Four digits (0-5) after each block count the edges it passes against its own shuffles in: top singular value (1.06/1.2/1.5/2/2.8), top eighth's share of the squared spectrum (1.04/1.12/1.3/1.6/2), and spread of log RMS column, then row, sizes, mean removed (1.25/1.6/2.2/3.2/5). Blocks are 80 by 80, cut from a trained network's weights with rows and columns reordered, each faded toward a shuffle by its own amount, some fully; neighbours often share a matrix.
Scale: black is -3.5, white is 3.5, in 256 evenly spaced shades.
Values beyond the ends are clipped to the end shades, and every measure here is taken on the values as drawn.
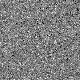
0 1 0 0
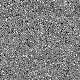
0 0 0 0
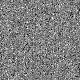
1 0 0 0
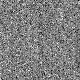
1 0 0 0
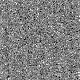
0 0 0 0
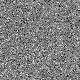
0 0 0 0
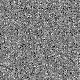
1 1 0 0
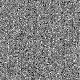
1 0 0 0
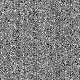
2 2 0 1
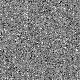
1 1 0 0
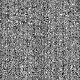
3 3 0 2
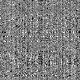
3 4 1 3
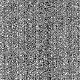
3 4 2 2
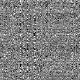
3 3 3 1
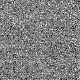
2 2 2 0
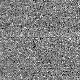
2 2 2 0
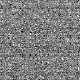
3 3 3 1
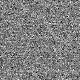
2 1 1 0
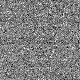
1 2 1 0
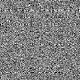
4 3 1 2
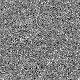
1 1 0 0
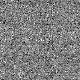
2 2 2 0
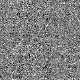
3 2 2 0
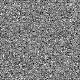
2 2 1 0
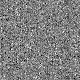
1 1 0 0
